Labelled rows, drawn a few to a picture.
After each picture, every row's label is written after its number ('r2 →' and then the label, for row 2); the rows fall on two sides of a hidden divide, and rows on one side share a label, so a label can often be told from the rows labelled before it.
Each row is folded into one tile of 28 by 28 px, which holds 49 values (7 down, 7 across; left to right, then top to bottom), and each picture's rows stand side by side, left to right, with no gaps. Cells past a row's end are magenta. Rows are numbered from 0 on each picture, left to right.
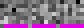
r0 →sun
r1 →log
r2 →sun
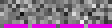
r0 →sun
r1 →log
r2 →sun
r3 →log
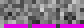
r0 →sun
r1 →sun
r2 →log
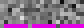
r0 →log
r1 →sun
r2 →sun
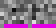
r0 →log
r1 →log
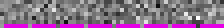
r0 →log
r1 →sun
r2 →sun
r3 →log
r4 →sun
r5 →sun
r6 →log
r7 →sun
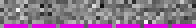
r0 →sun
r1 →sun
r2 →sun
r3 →sun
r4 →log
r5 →log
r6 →sun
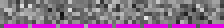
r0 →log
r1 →log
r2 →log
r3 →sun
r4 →log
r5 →sun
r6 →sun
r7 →log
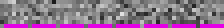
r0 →sun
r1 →sun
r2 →log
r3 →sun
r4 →sun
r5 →sun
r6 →sun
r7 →sun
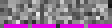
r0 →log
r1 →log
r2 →sun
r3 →log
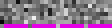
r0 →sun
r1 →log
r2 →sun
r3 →sun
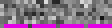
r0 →sun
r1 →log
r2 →sun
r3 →log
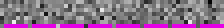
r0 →sun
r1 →sun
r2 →sun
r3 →sun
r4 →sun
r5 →sun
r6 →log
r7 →log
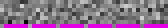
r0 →log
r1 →sun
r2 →sun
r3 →sun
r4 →log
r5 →log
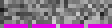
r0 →sun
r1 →sun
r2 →log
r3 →sun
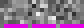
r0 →sun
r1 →log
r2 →sun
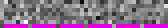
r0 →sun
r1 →sun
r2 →log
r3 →sun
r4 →log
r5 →log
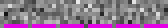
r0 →log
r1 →sun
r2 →log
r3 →sun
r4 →sun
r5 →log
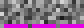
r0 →sun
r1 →sun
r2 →log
